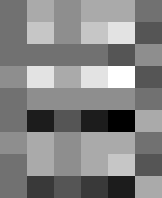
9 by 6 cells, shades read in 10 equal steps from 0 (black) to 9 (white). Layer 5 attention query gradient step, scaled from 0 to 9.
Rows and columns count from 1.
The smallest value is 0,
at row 6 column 5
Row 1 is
4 6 5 6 6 4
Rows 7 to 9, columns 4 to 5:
6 6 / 6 7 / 2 1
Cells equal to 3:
6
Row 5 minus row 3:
0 1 1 1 2 -1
